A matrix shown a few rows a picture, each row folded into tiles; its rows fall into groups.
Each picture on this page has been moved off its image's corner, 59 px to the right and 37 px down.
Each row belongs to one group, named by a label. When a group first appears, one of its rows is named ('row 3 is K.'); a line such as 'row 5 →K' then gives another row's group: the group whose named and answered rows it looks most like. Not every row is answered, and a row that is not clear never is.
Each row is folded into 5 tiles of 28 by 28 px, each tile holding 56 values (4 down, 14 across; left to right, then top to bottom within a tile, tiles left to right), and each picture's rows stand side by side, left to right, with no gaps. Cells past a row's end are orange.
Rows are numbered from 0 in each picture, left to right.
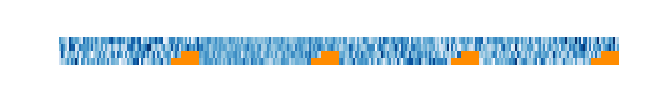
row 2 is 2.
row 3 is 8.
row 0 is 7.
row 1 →8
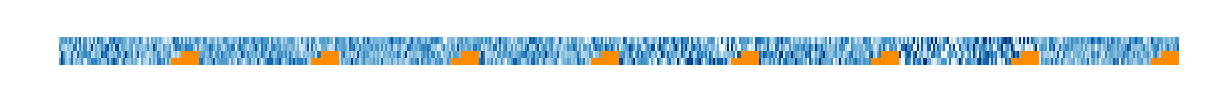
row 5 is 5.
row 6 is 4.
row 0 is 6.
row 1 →2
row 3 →6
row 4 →2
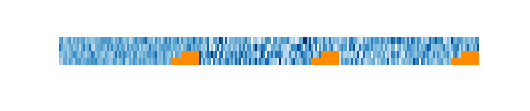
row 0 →8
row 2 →7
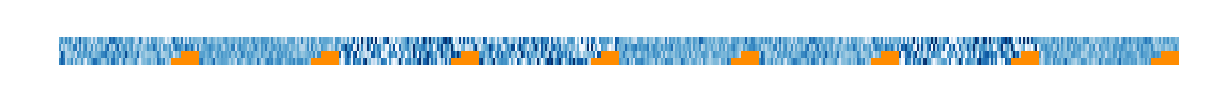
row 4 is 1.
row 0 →6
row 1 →2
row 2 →4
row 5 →6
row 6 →4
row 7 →4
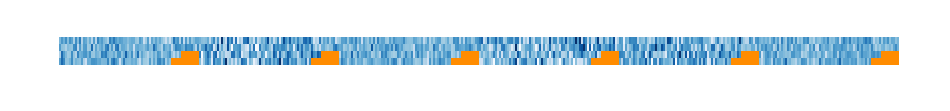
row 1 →4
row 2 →6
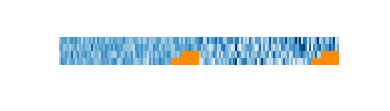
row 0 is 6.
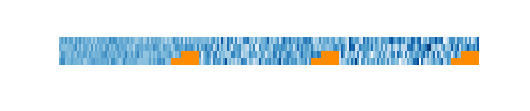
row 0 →6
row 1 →4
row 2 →7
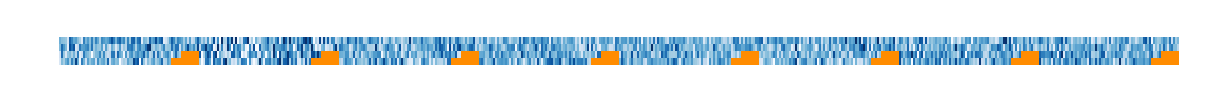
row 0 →7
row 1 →4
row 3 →2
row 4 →6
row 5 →8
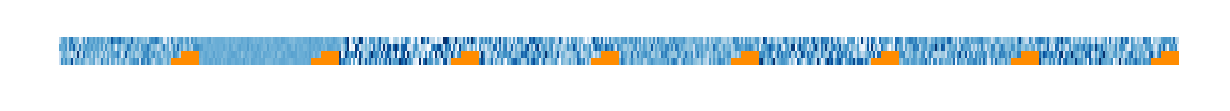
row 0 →7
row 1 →8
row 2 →5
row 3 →6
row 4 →6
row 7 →5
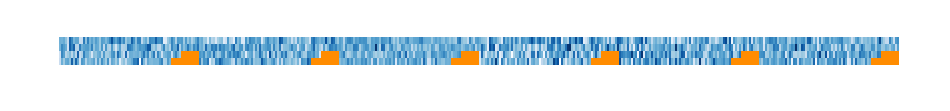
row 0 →7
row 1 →1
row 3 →7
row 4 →5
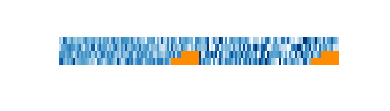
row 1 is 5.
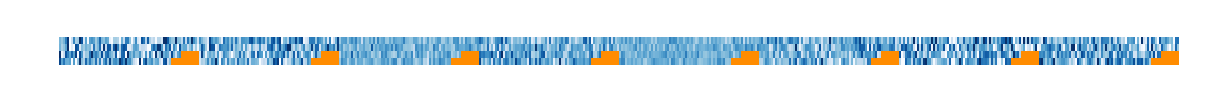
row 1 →7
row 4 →6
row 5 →8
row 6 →4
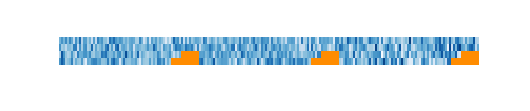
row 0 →6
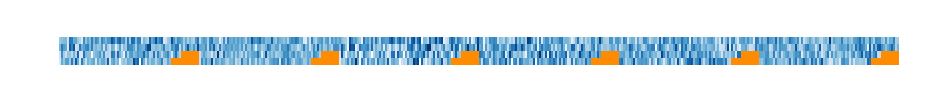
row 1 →7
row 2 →7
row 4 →2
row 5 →8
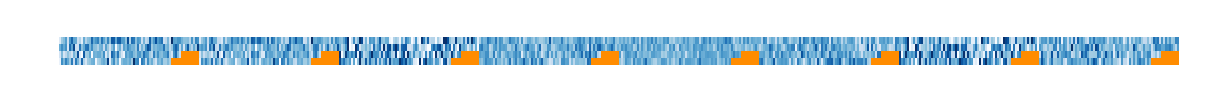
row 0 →7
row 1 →7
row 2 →5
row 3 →8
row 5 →2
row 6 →5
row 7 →6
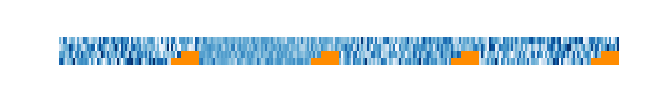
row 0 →2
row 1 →2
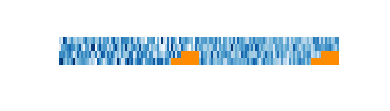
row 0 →2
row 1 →6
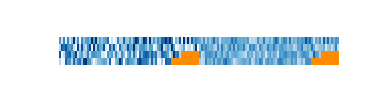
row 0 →4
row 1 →4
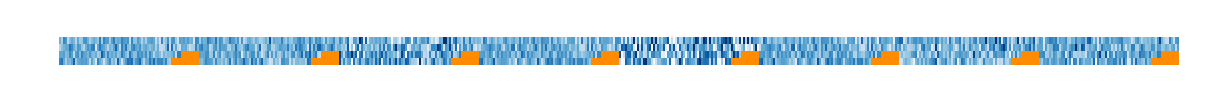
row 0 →2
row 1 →8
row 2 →5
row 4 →4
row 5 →2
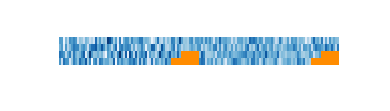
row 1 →6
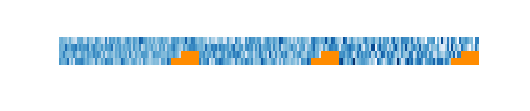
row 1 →1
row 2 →2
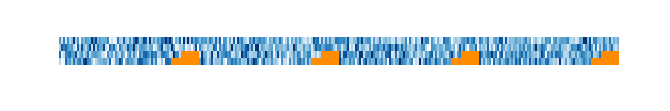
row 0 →4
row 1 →6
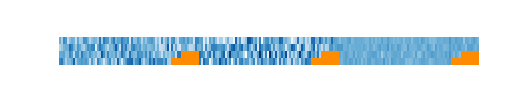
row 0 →2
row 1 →1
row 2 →8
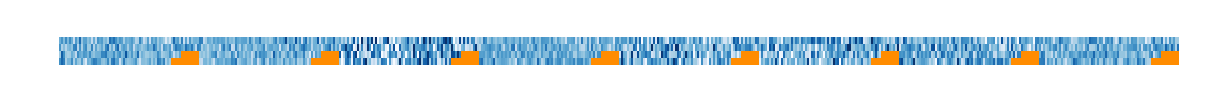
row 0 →6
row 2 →4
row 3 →2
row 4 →6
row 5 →7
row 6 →2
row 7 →6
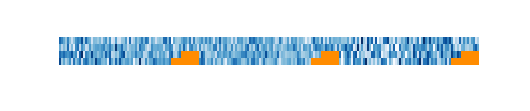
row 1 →6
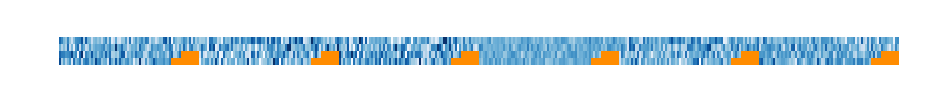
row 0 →5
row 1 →7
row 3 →8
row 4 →7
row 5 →2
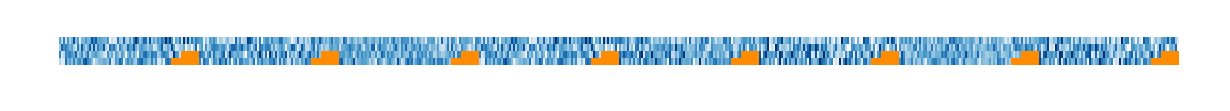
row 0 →4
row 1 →1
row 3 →4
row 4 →5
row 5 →5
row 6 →6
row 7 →5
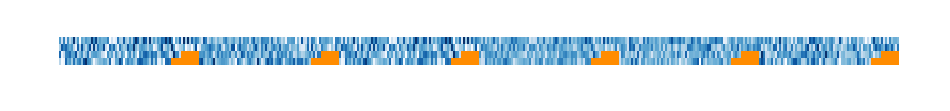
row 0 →4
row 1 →2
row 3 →4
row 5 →6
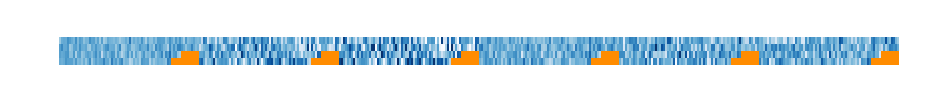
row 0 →8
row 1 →2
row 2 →2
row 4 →1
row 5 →1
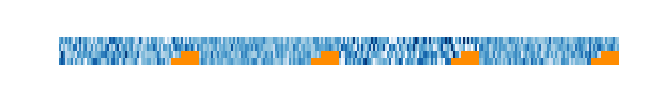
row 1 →6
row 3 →8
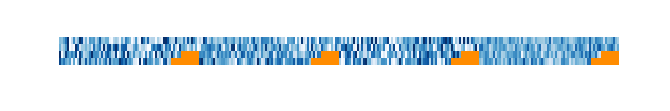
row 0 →5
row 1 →2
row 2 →4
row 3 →8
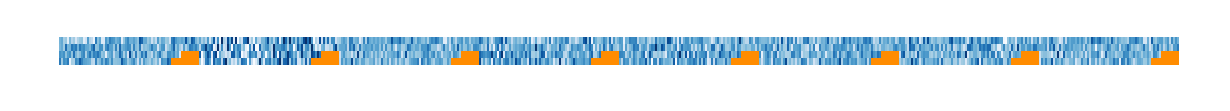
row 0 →1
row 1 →4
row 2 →7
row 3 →5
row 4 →1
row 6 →7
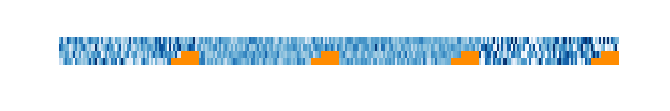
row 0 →8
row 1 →6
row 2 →1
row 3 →4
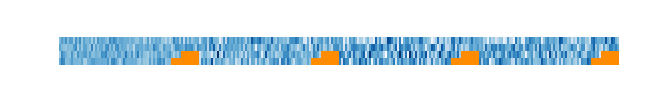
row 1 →7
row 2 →1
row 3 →1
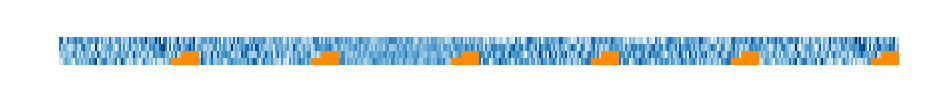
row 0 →8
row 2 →6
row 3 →1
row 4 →1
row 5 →8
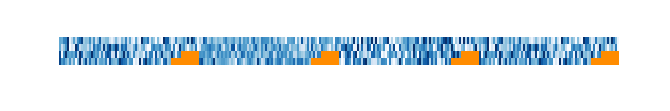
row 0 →5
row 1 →2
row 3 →5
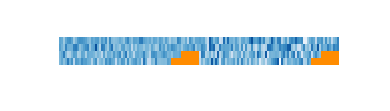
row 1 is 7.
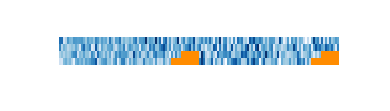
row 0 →8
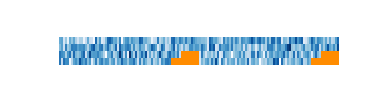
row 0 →1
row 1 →7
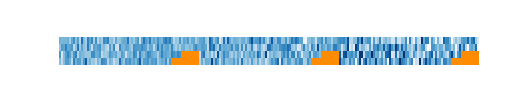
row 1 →7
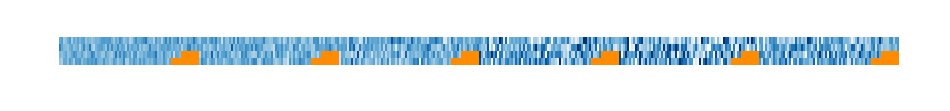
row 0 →8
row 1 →6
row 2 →7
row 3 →5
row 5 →1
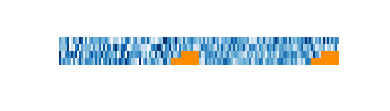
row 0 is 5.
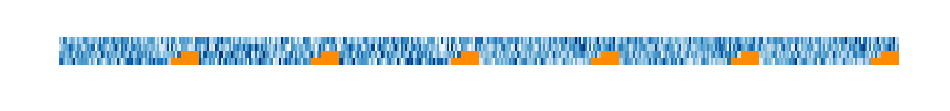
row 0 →2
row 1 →5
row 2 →2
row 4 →8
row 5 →8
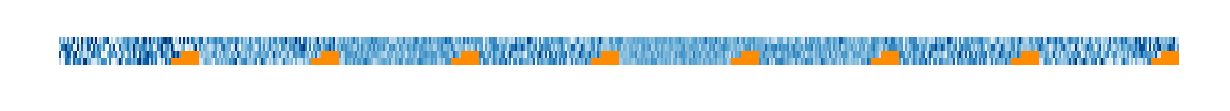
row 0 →4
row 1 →8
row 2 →4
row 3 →1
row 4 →8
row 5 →1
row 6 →1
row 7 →8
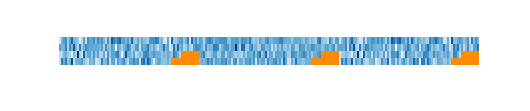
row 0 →7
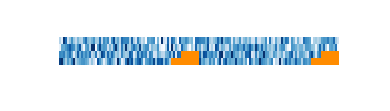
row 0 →2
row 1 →5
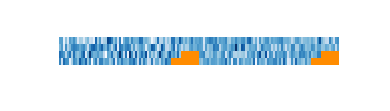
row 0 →1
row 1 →1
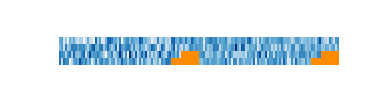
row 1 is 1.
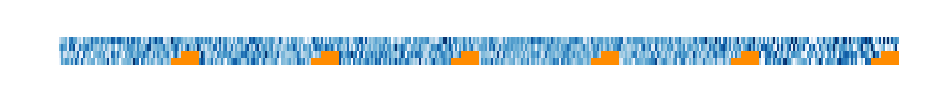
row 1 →6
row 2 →5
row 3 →7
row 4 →8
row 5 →4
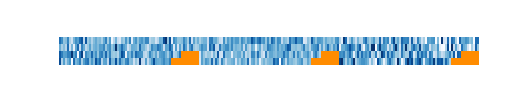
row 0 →5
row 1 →7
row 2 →2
